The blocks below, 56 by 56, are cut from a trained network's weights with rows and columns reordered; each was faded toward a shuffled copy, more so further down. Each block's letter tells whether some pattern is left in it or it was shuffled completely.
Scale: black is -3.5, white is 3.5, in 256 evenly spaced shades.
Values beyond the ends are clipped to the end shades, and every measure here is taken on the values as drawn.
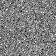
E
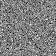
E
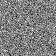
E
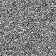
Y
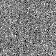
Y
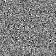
Y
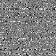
Y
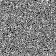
E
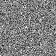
E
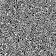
E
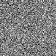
Y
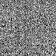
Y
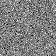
E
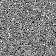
E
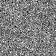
E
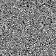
Y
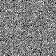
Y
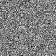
Y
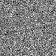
Y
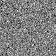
E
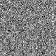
Y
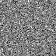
Y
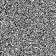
E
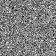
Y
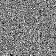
E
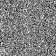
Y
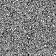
E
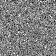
E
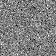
E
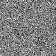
Y
